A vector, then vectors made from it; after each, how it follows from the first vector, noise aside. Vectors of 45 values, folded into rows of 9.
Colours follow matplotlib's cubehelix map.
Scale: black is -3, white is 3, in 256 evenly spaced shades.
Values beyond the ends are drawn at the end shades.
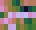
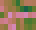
shrunk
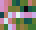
copied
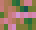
shrunk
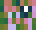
sign-scrambled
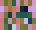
sign-scrambled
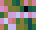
copied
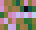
copied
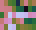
copied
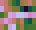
copied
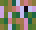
sign-scrambled
